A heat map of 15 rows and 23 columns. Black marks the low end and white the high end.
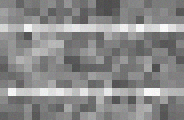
The grain runs across in streaks. There is no overall slope. The values are skewed, with a long tail toward high values. Rows 4 and 12 differ from the rows beside them.
